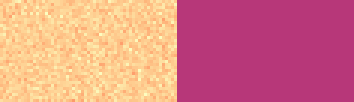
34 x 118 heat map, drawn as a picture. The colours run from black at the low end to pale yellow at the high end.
It is made of 1 by 2 panels. Panel 1,1: very high, fine-grained, faint in contrast. Panel 1,2: middling, flat.
